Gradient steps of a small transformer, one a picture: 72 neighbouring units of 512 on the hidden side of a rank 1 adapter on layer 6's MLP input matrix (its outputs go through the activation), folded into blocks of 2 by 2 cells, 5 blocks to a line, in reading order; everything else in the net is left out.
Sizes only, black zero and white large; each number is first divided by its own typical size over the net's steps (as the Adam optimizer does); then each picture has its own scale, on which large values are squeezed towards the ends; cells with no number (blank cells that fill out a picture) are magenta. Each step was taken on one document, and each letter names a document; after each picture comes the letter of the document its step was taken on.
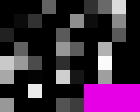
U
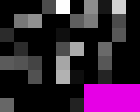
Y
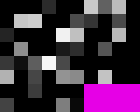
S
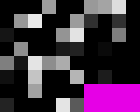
S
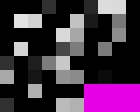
S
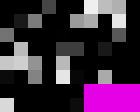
U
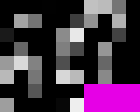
U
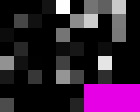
Y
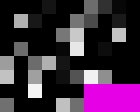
S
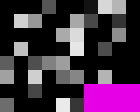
S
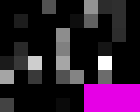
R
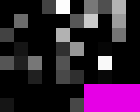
Y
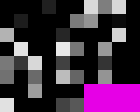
U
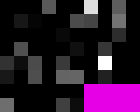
R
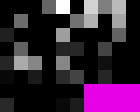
Y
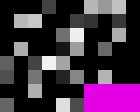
S
